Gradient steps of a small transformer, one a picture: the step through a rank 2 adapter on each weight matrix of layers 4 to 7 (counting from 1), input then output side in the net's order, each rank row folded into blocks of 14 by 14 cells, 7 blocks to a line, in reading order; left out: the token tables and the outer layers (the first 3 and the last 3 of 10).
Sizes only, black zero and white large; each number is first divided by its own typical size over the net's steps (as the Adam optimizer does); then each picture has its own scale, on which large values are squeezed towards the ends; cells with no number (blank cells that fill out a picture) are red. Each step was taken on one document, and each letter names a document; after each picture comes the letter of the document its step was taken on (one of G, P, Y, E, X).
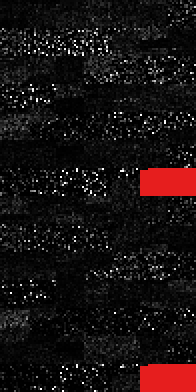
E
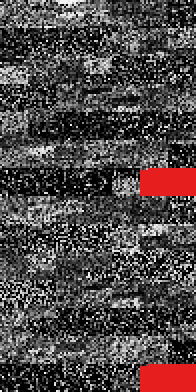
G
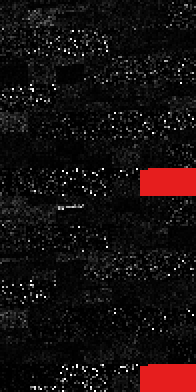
E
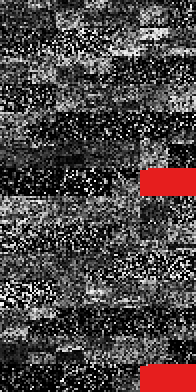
G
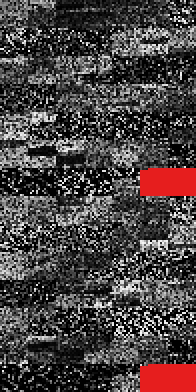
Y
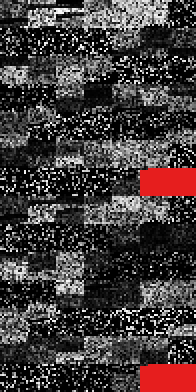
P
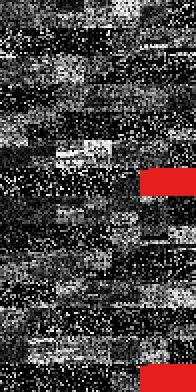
P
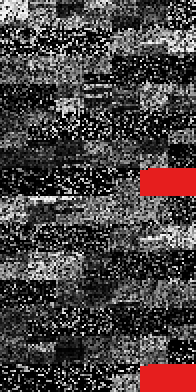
Y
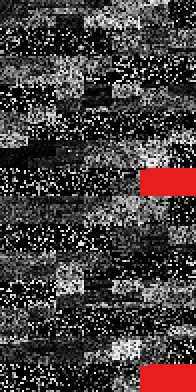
P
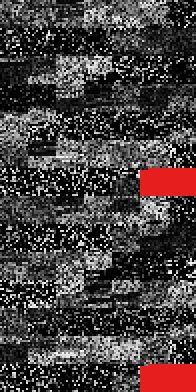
P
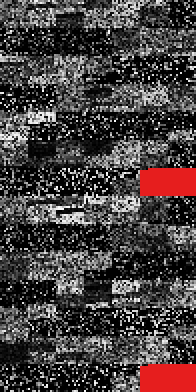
P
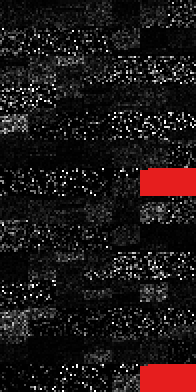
E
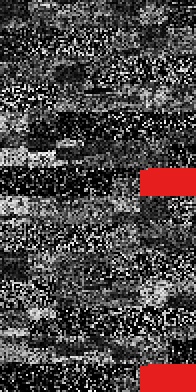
G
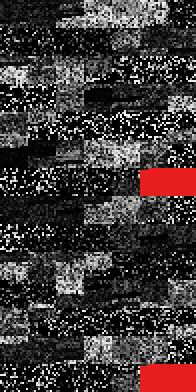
P
